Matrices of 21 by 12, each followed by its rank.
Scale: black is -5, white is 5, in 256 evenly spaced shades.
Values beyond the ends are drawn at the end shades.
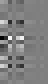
one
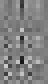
two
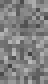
full rank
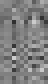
two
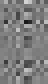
two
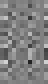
two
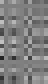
one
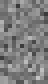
full rank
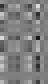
one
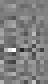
two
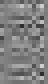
two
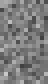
full rank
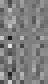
two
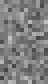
full rank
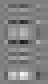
one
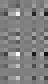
one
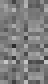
two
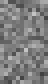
full rank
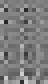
two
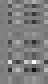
one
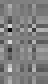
one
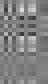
one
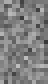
full rank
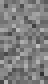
full rank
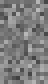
full rank
